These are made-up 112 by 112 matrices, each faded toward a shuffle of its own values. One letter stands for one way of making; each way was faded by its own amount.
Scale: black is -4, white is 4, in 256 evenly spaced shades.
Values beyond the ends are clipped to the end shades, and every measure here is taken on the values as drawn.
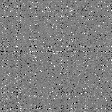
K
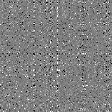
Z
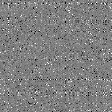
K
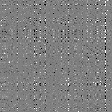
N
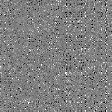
Z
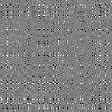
N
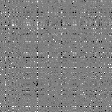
N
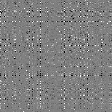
N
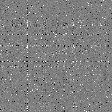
K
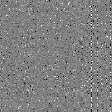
Z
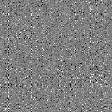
Z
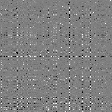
N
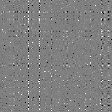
N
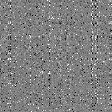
Z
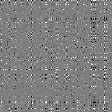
N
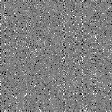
Z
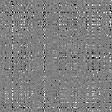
N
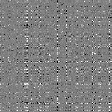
N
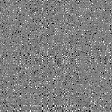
Z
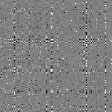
N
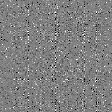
Z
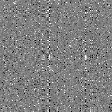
Z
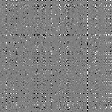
N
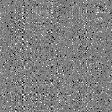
Z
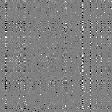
N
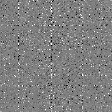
K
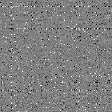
K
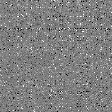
K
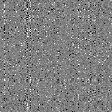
Z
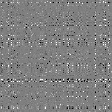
N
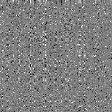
Z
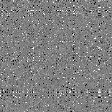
K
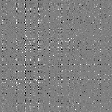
N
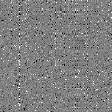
Z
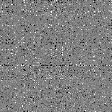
K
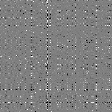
N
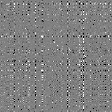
N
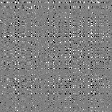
N
